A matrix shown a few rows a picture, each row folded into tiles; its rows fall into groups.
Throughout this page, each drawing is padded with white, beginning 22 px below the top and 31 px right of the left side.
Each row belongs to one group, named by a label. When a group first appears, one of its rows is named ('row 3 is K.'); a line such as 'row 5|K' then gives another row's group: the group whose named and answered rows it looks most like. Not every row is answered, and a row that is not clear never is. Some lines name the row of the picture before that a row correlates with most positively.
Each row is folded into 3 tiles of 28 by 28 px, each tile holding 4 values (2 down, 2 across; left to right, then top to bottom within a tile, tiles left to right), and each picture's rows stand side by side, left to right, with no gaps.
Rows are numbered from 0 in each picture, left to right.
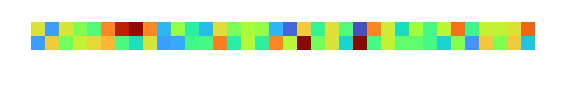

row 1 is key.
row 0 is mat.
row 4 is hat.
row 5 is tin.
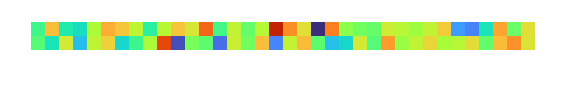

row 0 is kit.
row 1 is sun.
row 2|tin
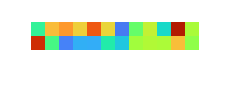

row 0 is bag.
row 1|kit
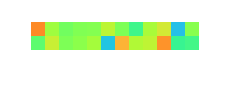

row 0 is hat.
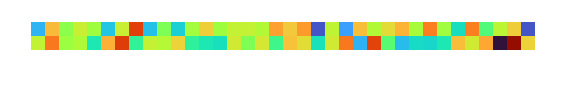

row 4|bag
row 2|tin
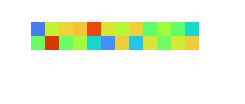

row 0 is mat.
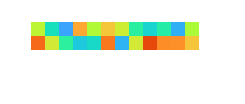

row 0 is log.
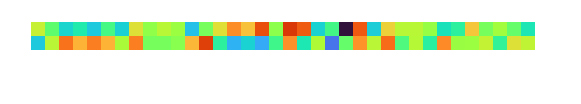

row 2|bag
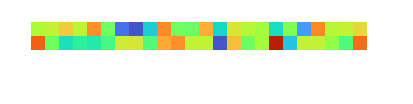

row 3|mat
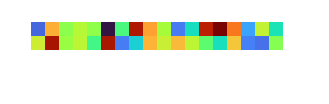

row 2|key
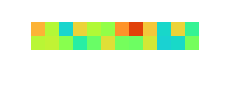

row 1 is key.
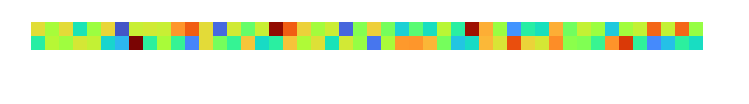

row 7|bag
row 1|mat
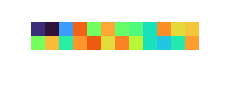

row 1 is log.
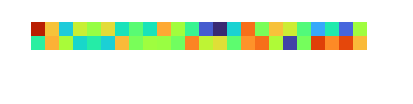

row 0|hat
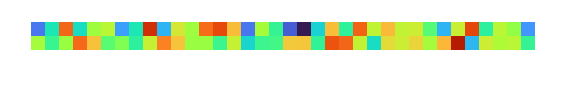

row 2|key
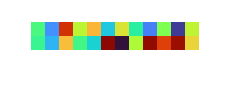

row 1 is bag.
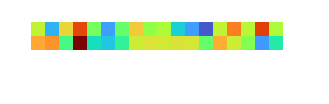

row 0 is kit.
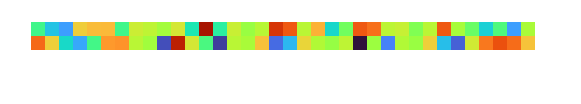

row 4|tin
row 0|log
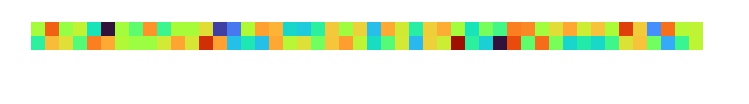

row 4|kit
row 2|log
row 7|hat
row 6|bag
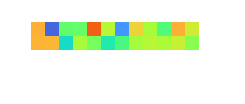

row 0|log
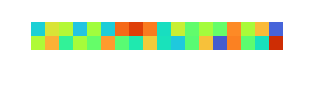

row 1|key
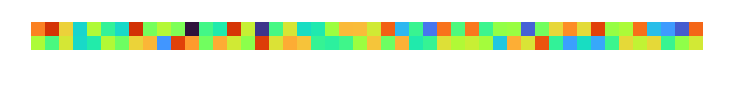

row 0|key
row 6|bag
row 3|log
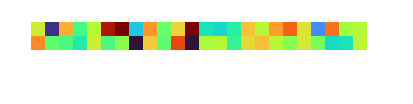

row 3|hat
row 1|tin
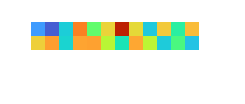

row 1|hat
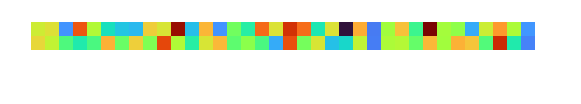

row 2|log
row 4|kit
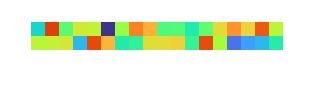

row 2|bag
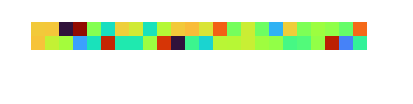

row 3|sun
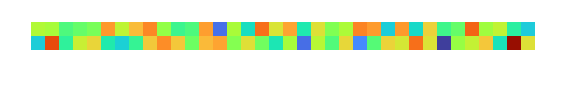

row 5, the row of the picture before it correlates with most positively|2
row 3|tin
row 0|mat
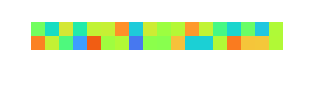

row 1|tin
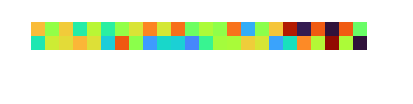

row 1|bag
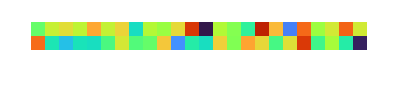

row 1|sun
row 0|bag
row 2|kit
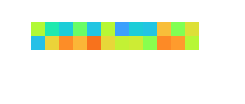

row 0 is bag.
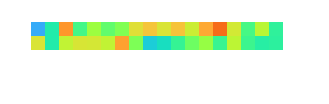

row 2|key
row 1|bag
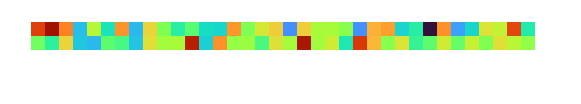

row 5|kit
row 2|mat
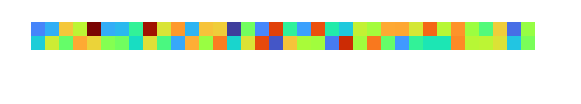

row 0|kit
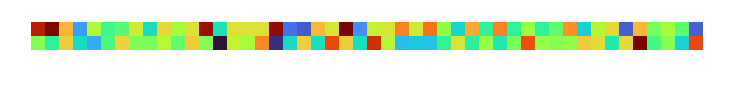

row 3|kit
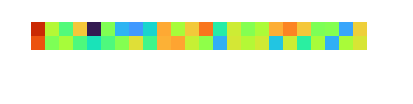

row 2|tin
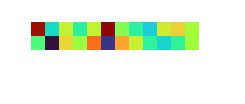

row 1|log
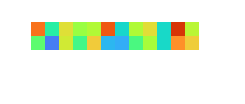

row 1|kit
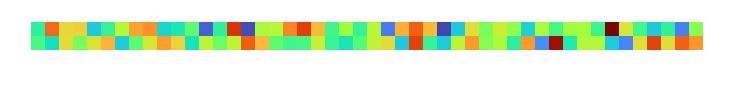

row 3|key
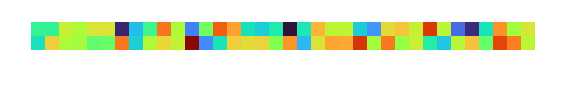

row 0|mat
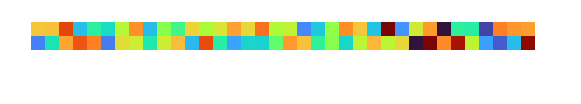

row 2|bag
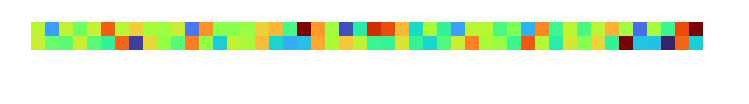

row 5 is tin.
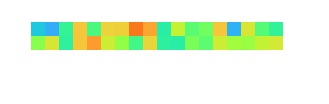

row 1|key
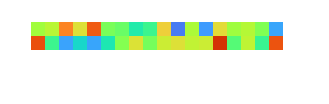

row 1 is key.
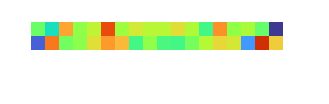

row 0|mat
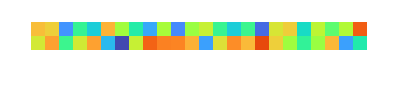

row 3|sun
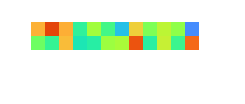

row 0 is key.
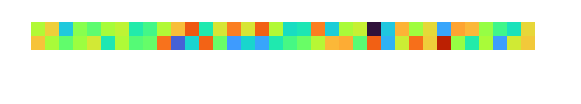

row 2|bag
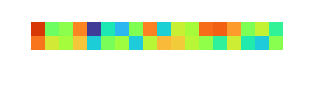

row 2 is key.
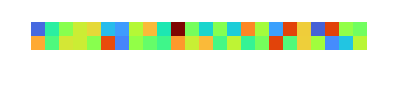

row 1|kit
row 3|hat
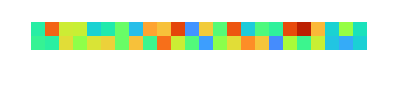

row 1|kit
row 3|key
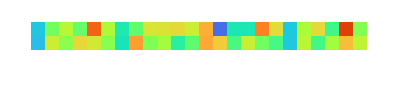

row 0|kit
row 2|log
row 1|mat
